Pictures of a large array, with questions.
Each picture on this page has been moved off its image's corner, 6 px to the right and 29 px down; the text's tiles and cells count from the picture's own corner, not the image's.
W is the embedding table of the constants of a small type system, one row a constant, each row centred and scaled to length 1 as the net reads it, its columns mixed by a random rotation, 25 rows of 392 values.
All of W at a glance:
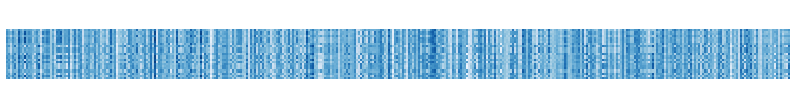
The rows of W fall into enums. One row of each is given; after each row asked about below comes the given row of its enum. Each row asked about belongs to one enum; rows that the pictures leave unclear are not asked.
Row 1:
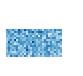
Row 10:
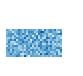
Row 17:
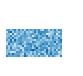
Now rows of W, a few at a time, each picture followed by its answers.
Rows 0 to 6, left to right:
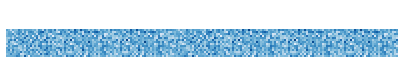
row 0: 10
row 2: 1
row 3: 10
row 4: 1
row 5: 1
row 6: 1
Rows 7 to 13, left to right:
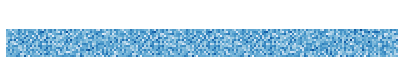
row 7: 10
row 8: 17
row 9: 10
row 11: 10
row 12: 17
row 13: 1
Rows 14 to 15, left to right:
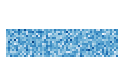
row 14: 1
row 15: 17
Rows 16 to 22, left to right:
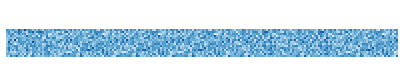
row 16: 1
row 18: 17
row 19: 17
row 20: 10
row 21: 10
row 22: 17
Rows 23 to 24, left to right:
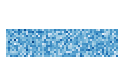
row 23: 1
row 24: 17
